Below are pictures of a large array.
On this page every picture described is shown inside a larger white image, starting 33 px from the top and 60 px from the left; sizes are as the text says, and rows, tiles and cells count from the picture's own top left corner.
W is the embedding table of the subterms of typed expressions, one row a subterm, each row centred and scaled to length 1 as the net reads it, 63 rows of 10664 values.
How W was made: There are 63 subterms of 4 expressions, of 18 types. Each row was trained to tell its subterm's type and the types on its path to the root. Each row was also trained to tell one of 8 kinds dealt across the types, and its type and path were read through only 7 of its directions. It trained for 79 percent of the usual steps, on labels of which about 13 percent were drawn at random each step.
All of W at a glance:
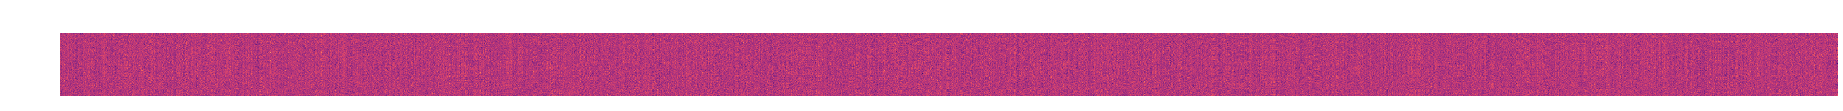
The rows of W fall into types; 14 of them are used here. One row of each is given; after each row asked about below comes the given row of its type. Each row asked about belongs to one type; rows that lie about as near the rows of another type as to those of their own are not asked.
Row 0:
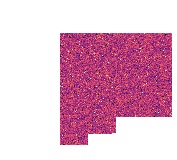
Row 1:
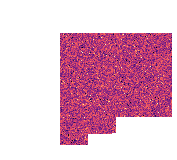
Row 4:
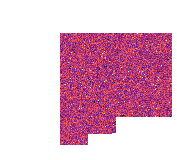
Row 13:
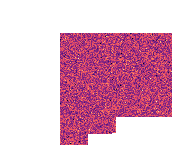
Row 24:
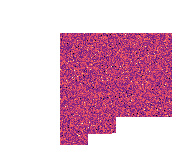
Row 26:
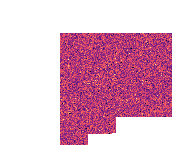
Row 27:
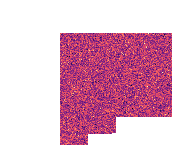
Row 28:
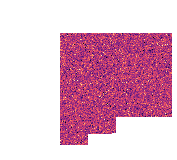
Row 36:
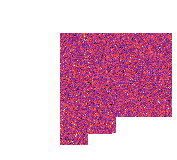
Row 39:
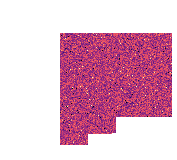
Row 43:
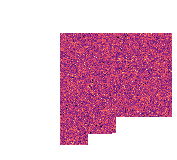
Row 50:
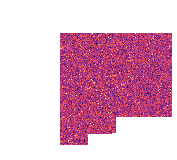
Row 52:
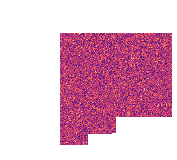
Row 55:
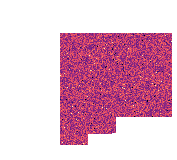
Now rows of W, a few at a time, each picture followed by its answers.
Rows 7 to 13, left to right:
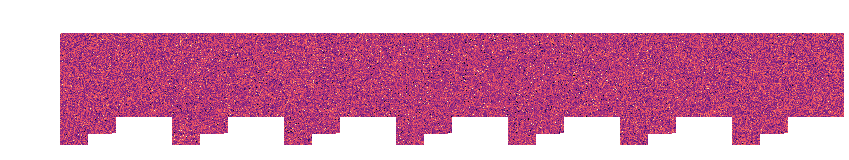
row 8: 27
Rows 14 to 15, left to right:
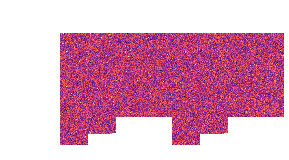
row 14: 24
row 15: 26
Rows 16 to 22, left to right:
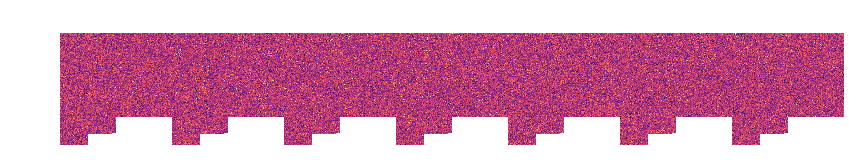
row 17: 28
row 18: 39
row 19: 39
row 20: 26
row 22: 43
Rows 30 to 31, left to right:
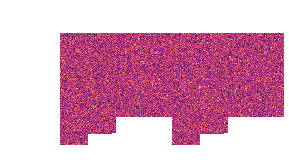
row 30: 28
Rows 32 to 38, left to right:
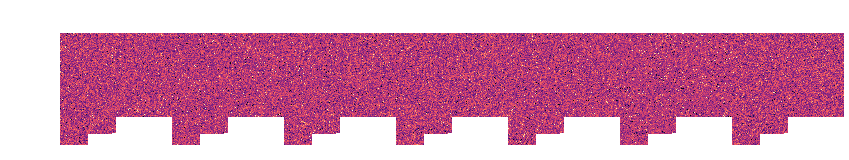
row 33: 0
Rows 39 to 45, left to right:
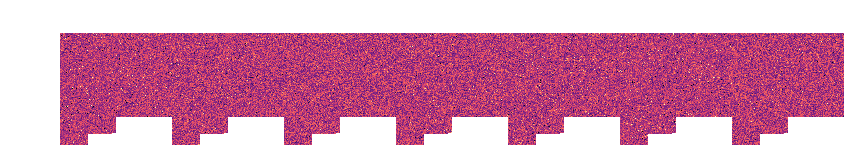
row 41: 39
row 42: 13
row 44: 4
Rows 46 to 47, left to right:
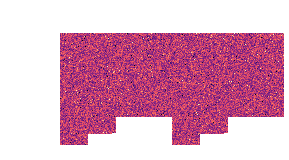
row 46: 24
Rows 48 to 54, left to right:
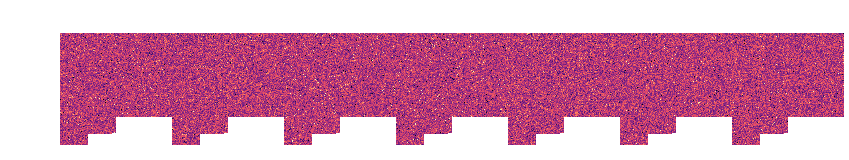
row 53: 50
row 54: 28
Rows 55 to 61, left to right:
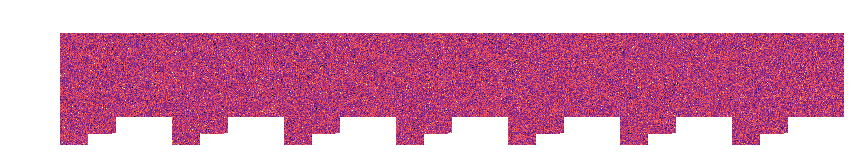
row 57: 0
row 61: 24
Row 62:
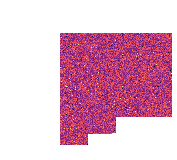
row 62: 26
